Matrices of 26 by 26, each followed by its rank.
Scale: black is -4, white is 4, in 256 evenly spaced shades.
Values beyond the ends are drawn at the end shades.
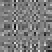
three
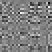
three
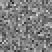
full rank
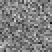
full rank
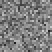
full rank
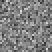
full rank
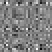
three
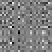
three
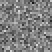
full rank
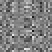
three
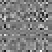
three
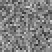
full rank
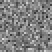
full rank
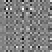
three
